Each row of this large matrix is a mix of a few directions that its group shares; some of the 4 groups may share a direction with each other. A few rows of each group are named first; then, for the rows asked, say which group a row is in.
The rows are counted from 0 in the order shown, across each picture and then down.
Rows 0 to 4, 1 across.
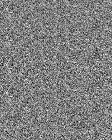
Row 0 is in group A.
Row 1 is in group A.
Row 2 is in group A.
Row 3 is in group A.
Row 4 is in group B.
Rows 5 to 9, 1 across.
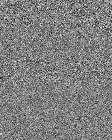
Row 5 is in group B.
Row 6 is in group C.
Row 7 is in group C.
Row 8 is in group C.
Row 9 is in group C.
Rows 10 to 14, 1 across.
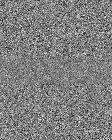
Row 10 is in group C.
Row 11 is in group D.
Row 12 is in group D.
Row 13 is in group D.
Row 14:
C
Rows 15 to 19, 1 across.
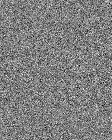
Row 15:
C
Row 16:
B
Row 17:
B
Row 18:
A
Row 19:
D
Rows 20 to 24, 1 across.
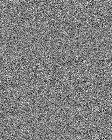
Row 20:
B
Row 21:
C
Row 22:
D
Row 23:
B
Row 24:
B
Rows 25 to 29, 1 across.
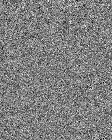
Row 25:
D
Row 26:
C
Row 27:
B
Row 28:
B
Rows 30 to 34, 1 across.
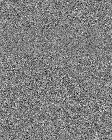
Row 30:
C
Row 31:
D
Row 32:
D
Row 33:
A
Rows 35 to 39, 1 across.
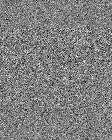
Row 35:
D
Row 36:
B
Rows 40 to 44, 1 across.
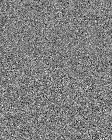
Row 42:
D
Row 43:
B
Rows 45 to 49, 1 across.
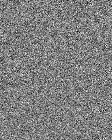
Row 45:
B
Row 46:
A
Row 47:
A
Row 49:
B
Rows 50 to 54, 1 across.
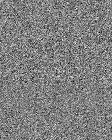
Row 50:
C
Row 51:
C
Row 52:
A
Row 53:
D
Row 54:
D
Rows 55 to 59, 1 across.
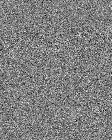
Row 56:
C
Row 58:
B
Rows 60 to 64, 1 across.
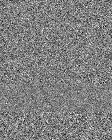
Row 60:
B
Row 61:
D
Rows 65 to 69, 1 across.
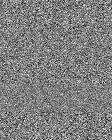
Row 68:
D
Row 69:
D
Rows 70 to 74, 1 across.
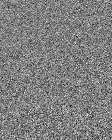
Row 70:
C
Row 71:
C
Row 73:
D
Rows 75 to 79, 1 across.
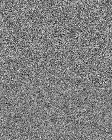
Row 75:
C
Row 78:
D
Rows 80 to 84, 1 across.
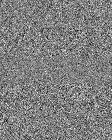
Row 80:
C
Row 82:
D
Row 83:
B
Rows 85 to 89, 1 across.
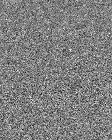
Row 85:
D
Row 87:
C
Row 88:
C
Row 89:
A
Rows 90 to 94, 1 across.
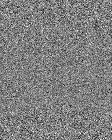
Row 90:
A
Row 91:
D
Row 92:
D
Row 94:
C
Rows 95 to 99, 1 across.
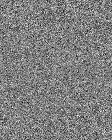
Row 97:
D
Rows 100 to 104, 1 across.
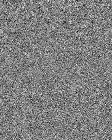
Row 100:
D
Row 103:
C
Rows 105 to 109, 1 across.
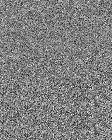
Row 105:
C
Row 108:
B
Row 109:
B
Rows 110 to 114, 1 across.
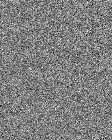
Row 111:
B
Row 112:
C
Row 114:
B
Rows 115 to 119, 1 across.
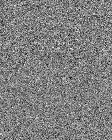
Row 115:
C
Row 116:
A
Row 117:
D
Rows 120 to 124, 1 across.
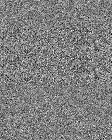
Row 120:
C
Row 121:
B
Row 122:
B
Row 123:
D
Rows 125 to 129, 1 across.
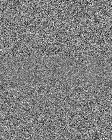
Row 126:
C
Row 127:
D
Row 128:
A
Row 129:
A
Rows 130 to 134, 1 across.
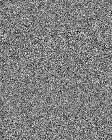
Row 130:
A
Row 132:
B
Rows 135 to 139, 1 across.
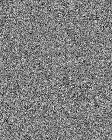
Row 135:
C
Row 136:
A
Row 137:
D
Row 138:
B
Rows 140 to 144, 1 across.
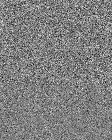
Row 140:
C
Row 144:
D
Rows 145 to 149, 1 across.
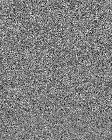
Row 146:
B
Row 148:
A
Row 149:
D
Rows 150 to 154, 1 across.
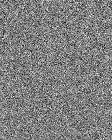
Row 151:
A
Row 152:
C
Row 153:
D
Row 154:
A
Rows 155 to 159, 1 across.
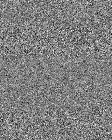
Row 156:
B
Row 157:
D
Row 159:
A
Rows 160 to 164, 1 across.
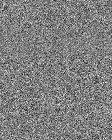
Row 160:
A
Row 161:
D
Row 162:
A
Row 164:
B
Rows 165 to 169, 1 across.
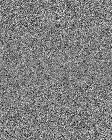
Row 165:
A
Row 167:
D
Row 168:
B
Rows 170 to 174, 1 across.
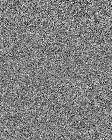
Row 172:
B
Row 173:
B
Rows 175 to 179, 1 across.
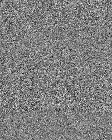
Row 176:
D
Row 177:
A
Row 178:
A
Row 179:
A
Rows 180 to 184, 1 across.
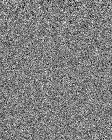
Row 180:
D
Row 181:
A
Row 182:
D
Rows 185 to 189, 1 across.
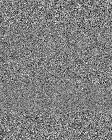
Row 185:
C
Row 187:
B
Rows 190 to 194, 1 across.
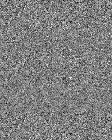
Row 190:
D
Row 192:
D
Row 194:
D
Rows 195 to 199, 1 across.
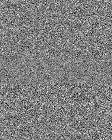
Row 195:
C
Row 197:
D
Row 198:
B
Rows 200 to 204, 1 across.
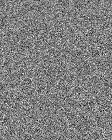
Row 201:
B
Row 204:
A
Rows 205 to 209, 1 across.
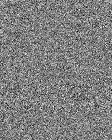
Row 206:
A
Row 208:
B
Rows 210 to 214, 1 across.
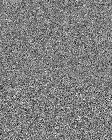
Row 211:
C
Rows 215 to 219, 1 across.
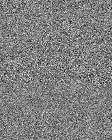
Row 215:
D
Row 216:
C
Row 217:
B
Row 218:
C
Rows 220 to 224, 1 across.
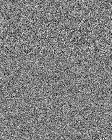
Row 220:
C
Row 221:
B
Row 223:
D
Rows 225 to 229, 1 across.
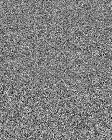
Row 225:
D
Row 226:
B
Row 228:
A
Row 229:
B
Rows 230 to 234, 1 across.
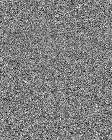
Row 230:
C
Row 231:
A
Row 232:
A
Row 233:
A
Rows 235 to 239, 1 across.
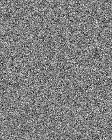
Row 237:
A
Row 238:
B
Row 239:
B
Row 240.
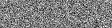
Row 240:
A
